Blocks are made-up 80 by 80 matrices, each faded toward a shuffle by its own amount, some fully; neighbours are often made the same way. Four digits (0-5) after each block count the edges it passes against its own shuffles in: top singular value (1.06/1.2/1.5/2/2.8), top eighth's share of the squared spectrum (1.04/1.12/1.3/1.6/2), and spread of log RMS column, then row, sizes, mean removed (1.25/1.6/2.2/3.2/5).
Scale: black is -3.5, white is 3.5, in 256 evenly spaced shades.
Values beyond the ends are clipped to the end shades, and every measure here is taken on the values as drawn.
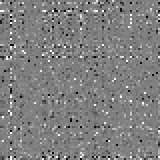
4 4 2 2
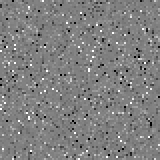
0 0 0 0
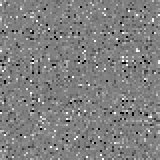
3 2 1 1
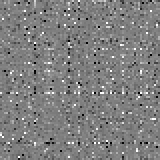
4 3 2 2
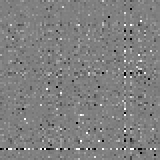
4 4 2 2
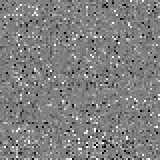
3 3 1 2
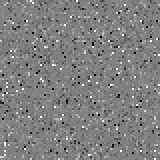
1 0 0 0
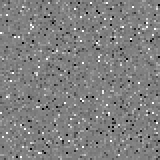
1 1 0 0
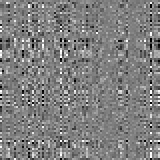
5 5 4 3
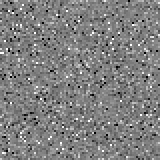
1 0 0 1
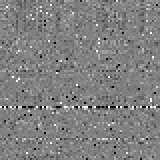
4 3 0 2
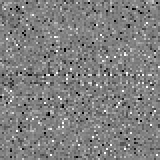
3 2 0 1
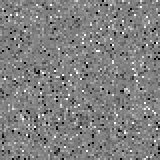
1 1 0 0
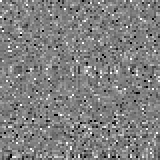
3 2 0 1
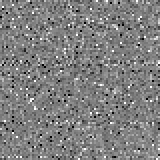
3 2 0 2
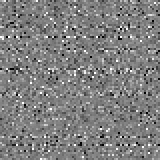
4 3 1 3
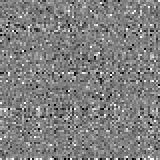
4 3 1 2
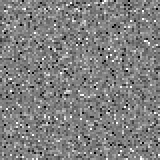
1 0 0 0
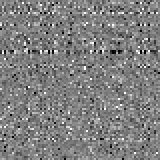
4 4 2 3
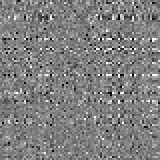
5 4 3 3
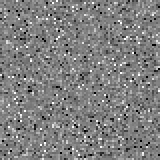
0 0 0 0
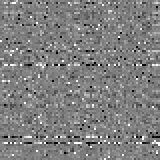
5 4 1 3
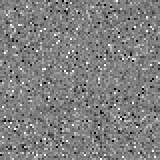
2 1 0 0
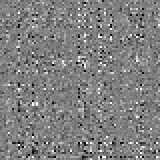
2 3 3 3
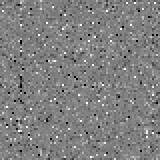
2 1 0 0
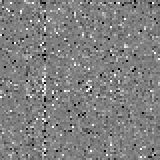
2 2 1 1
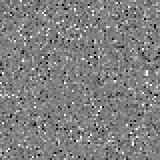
2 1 0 0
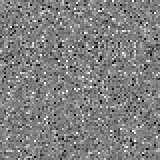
3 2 0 0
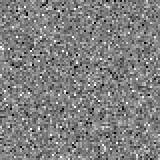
1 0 0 0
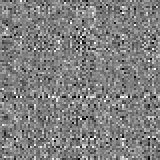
4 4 2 3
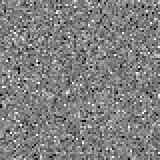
0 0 0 0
